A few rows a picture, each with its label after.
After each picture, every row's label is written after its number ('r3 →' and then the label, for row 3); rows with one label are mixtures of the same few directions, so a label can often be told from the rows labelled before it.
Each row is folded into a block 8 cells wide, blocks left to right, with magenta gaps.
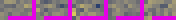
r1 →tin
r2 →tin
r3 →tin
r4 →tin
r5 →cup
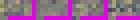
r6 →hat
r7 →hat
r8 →tin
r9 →hat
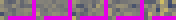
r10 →tin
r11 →tin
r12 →tin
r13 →tin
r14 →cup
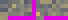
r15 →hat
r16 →tin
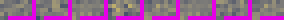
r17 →cup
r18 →cup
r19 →cup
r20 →tin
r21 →hat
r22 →cup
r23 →cup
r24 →hat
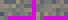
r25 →tin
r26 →cup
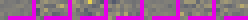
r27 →cup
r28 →tin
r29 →hat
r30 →cup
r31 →tin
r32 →tin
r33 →tin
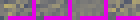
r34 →tin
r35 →cup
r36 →cup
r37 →hat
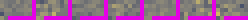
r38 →tin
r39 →cup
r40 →cup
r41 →tin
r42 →cup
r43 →cup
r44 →tin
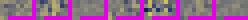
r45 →tin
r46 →cup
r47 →hat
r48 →cup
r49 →hat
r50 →cup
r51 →cup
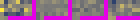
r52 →hat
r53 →cup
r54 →hat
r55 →hat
